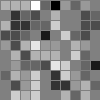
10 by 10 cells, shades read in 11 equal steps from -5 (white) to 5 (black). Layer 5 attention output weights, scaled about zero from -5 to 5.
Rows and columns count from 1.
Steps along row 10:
down up down up same down up down up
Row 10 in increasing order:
-3 -3 -2 -2 -2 0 0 0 0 1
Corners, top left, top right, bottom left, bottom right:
-2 0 0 0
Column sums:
-2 2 0 -16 5 -1 -9 -4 3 8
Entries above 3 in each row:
1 0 0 1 0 0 1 0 0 0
